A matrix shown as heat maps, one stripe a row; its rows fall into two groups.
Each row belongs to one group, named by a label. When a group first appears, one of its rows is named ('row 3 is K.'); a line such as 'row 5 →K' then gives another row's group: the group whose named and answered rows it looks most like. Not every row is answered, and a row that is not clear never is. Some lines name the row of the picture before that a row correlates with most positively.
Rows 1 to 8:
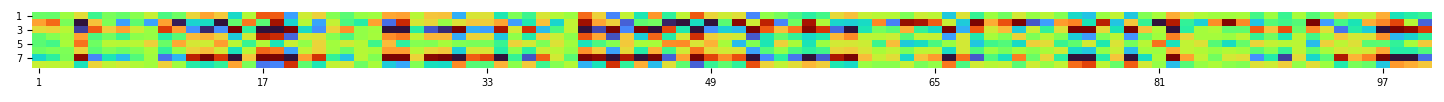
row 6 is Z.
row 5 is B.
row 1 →Z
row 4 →Z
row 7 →Z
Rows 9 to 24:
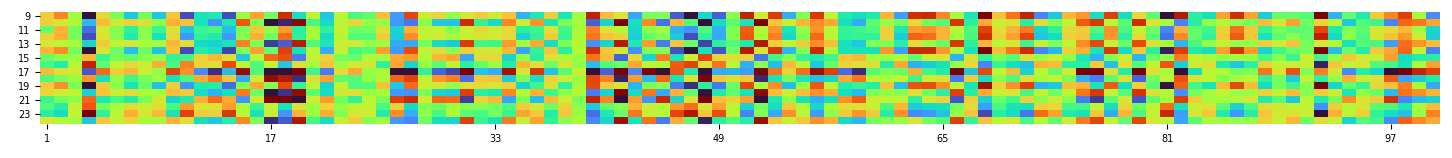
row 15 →Z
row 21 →Z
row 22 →B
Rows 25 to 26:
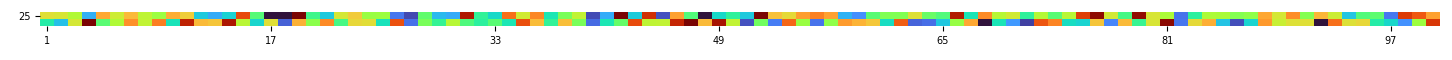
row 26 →B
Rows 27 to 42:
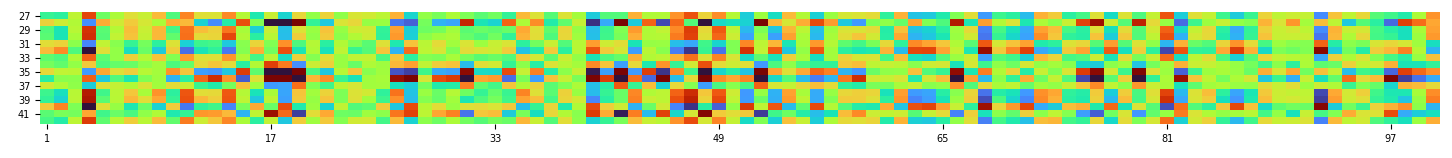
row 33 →B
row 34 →Z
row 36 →Z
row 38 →B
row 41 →Z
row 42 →B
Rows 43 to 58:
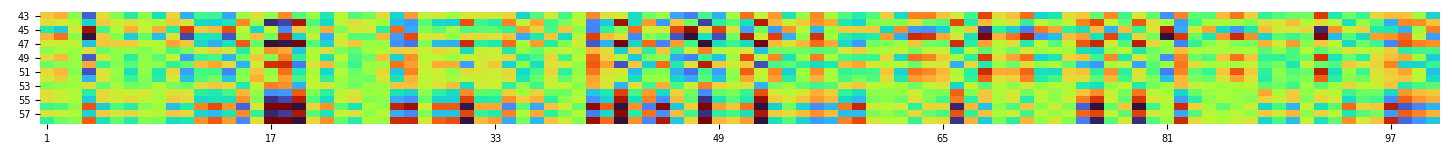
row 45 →B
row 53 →Z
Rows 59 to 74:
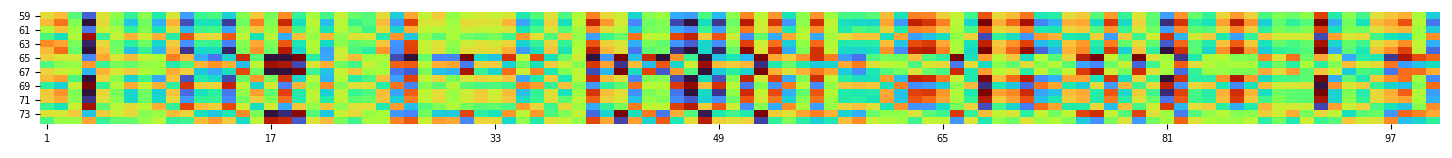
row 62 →B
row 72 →B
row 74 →Z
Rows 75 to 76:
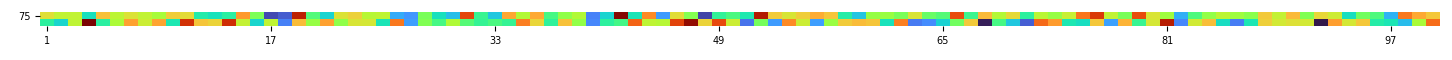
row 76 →B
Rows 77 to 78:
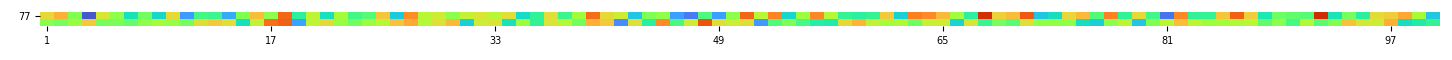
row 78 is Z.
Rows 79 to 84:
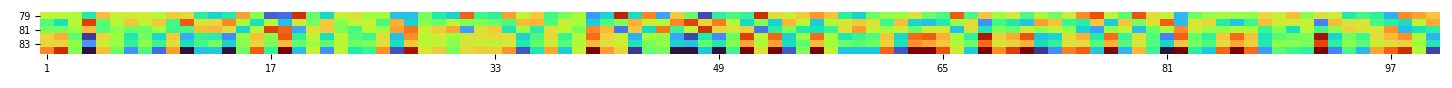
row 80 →B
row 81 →Z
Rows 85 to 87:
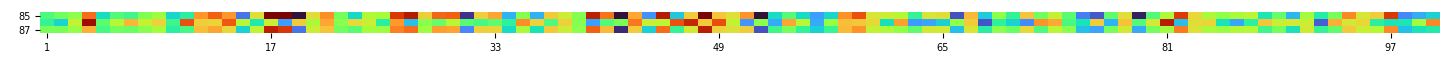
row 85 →Z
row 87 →Z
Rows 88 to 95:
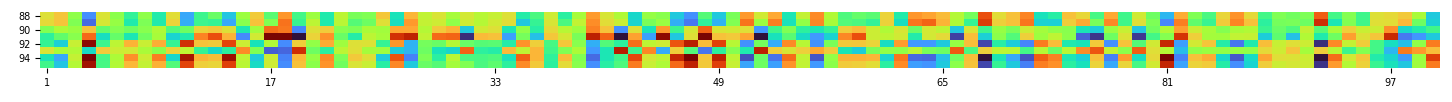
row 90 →Z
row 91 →Z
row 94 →B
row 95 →B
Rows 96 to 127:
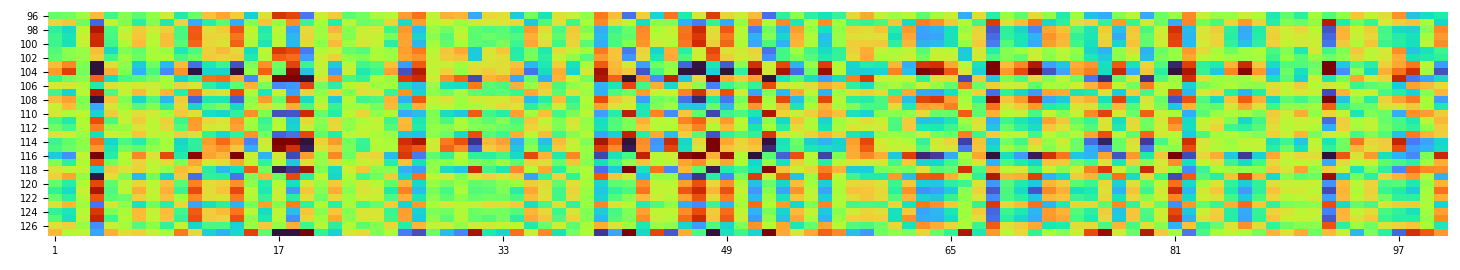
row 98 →B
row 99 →B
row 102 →Z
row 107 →B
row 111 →B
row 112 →B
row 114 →Z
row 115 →Z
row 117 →B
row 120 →B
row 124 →B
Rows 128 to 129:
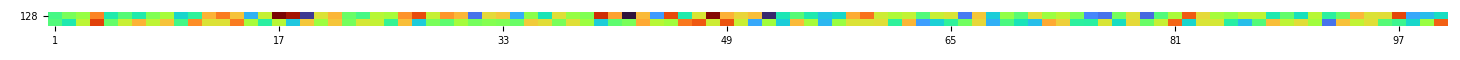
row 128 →Z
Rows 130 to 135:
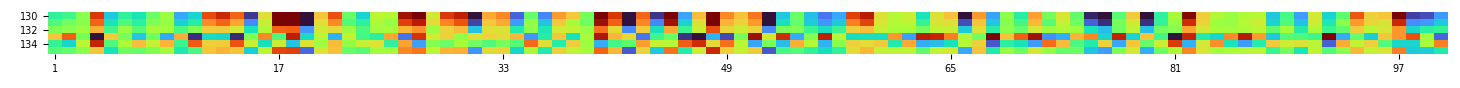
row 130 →Z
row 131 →Z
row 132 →Z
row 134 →B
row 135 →Z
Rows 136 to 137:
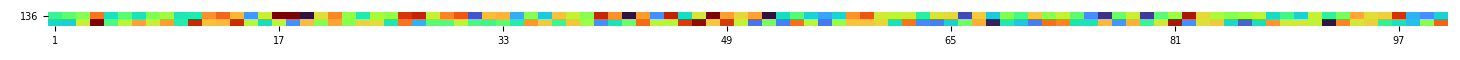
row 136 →Z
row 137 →B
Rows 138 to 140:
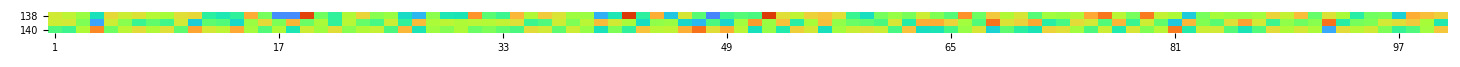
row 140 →B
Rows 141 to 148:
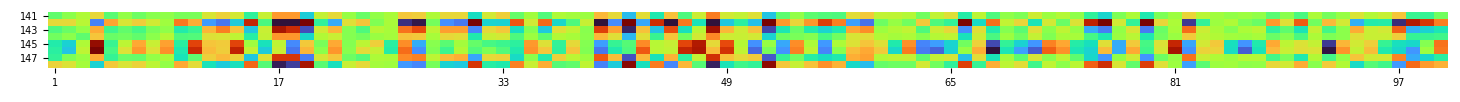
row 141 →Z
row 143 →Z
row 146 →B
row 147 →Z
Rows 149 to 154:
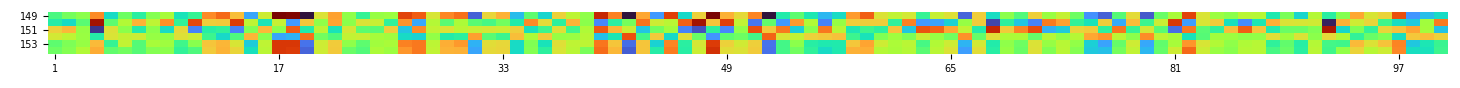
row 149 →Z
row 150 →B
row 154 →Z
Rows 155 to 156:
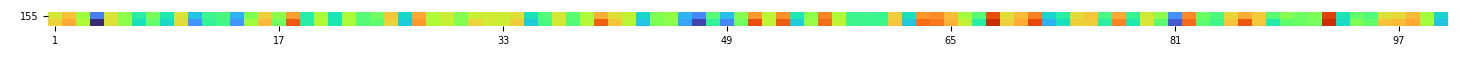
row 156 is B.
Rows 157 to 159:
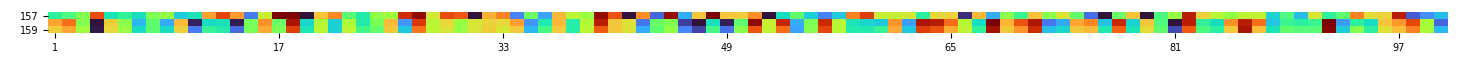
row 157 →Z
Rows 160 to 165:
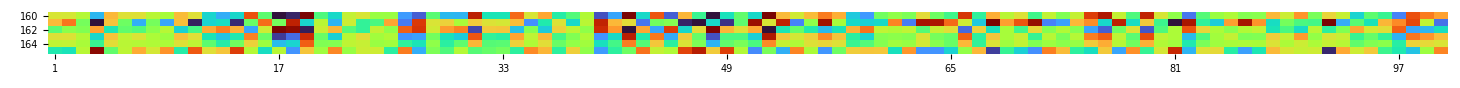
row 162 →Z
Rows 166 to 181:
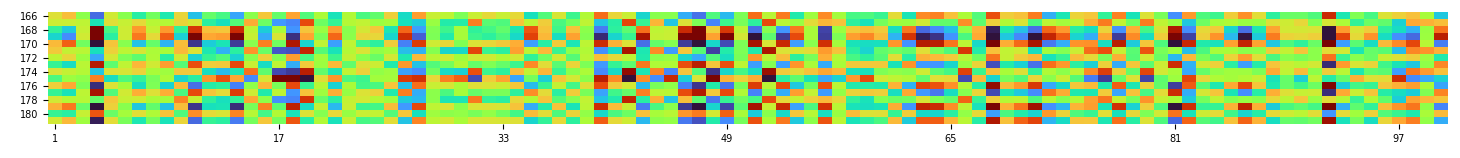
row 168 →B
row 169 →B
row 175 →Z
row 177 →B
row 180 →B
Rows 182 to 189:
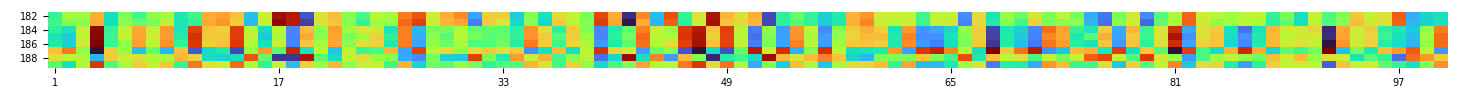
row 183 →Z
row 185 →B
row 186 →B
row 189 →B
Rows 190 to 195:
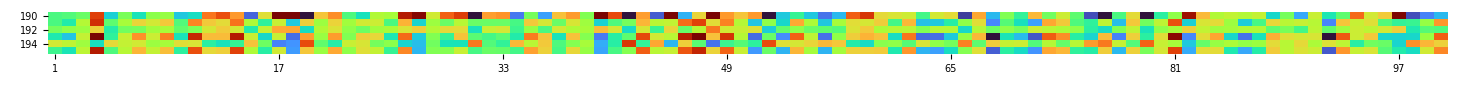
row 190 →Z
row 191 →B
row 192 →Z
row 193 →B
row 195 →B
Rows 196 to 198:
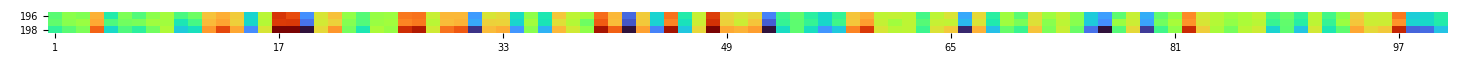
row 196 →Z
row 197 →Z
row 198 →Z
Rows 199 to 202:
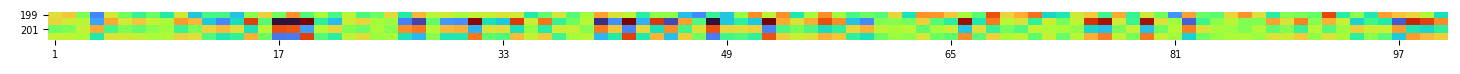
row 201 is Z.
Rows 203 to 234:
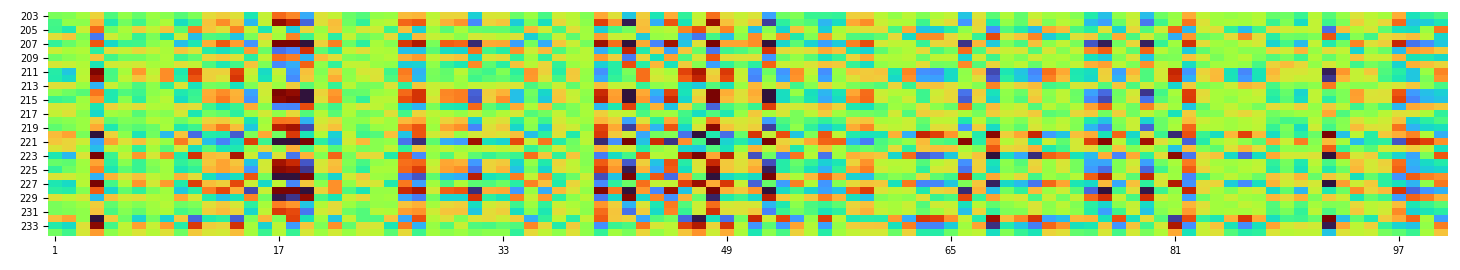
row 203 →Z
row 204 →Z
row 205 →B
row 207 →Z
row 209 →Z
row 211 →B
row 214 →Z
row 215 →Z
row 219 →Z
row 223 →B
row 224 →Z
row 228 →Z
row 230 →Z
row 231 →Z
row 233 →B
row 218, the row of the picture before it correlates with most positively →201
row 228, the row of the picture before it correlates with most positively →201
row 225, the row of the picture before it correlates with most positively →201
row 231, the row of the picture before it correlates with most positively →201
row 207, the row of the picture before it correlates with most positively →201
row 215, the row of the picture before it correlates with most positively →201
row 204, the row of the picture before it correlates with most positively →201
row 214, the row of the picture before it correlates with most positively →201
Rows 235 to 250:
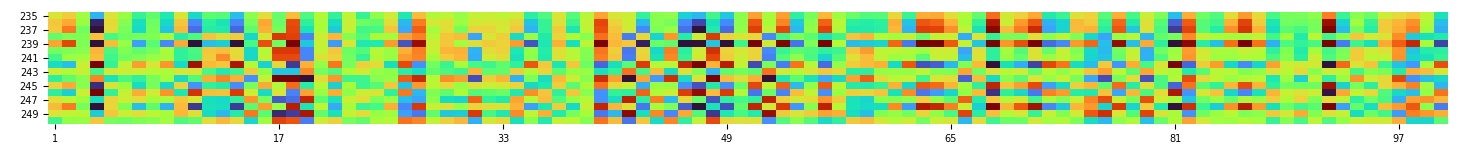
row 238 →Z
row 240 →Z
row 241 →Z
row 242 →B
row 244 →Z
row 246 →B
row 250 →Z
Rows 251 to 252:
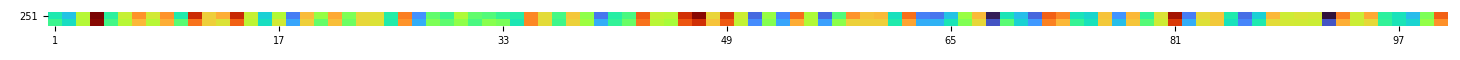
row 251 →B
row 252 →B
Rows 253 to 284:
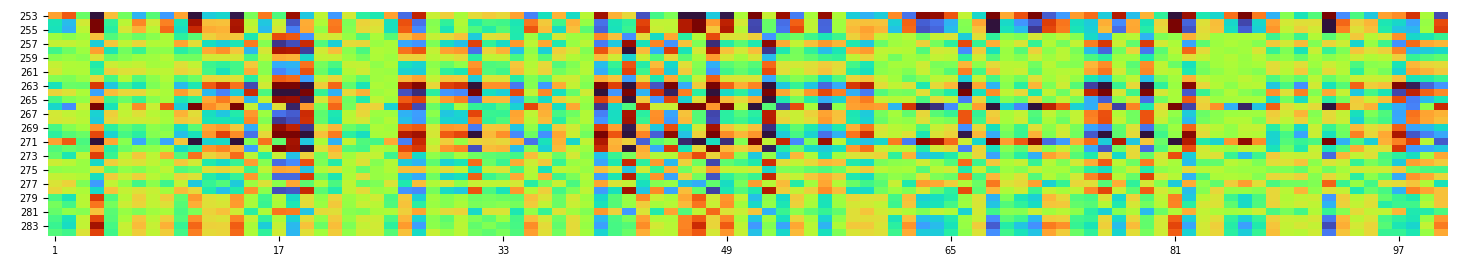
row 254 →B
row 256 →Z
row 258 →Z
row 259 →Z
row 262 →Z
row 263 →Z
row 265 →Z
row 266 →B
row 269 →Z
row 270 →Z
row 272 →Z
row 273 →B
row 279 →B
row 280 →B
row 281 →Z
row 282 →B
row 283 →B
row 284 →B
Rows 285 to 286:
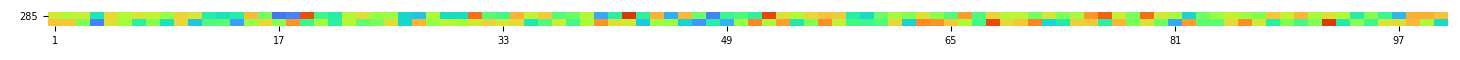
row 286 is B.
